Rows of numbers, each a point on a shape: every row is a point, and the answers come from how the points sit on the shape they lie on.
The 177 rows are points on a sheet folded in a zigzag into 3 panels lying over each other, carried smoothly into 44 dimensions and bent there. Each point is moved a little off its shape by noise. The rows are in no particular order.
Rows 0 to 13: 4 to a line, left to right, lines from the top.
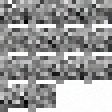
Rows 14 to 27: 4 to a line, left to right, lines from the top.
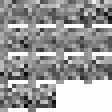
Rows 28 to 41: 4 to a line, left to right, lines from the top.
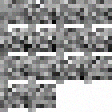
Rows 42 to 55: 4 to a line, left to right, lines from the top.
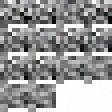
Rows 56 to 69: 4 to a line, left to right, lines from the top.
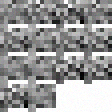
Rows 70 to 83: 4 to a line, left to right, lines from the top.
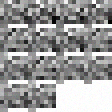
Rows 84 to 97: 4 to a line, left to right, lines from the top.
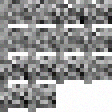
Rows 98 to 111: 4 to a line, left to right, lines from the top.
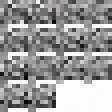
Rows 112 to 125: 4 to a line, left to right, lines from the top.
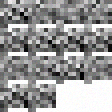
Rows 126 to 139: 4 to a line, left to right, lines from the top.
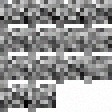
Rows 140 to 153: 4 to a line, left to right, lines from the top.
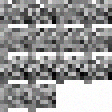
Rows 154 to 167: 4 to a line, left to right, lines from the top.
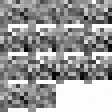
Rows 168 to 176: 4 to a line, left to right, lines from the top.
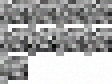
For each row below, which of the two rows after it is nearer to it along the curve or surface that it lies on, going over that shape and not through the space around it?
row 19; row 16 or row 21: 21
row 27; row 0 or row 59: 0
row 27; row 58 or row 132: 132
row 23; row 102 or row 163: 102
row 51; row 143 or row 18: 143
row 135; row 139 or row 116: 116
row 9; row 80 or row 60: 60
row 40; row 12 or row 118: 118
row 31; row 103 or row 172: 103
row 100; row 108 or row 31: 31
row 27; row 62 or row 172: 172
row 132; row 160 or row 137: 137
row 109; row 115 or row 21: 115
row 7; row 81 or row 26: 26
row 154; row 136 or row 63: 136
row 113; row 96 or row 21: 21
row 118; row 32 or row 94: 94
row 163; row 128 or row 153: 153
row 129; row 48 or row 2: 2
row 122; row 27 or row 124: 27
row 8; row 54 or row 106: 106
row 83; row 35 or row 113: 35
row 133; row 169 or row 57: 169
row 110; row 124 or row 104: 104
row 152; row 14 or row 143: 14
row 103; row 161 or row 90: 90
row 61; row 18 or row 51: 51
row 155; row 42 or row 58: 42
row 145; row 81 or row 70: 81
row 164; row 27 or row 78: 27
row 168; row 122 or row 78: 122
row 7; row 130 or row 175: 175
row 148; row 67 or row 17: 67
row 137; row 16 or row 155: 16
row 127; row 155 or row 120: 120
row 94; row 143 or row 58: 58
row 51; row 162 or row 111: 162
